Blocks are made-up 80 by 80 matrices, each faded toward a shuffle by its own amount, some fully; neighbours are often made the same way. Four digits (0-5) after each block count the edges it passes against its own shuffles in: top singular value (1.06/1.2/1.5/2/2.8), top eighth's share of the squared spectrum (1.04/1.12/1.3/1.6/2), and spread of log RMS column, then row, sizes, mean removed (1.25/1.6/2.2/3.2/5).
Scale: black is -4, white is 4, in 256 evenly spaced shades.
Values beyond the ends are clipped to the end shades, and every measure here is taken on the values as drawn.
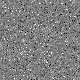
1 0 0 0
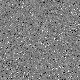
1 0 0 0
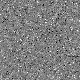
2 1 0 0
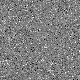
1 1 0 0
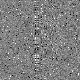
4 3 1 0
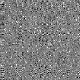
4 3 2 2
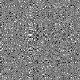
4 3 2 2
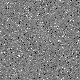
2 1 0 0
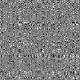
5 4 2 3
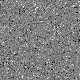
2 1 0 0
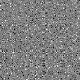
4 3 2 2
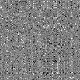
4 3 2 1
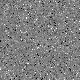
1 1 0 0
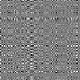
5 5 4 4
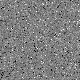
0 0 0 0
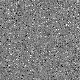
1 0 1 0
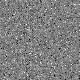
0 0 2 0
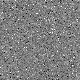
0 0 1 0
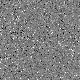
0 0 0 0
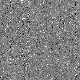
1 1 2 0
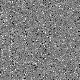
1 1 2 0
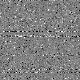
2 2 0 3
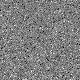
0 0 0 0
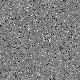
0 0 0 0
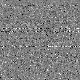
2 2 0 3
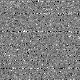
2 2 0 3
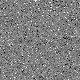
0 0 0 0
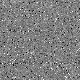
1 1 0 1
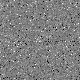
1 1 0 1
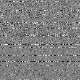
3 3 0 4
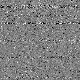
2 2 0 3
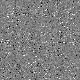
1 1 0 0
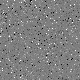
0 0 0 0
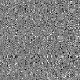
4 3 2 2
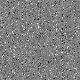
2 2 2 0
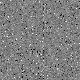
1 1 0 0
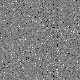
1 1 1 0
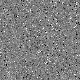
1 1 1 0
